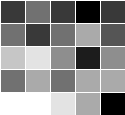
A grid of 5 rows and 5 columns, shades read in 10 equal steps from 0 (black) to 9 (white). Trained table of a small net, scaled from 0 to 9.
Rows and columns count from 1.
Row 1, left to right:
2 4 2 0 2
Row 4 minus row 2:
0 4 0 0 3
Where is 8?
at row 3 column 2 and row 5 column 3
